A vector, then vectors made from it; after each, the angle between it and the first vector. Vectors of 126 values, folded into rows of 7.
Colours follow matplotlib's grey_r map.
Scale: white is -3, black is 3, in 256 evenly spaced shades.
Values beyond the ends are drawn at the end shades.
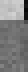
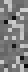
orthogonal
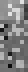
partly aligned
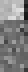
nearly parallel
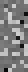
orthogonal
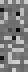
orthogonal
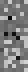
orthogonal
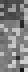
partly opposed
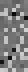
orthogonal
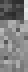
nearly opposite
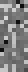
orthogonal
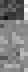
nearly opposite
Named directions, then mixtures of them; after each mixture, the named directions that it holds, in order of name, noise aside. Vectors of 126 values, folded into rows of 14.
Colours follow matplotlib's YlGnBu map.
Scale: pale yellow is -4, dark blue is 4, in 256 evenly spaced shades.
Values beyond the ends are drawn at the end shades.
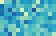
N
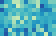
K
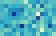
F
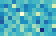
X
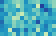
K, X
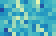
K, N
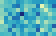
K, X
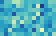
F, K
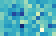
F, X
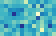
F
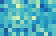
K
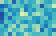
N, X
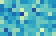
N, X
